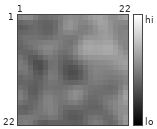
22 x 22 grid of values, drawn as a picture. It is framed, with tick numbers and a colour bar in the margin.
The texture is blotchy. On average the colour sits 50% of the way up the scale. The top right is the ninth with the highest average. There is an overall slope up to the top right. Neither half mirrors the other.
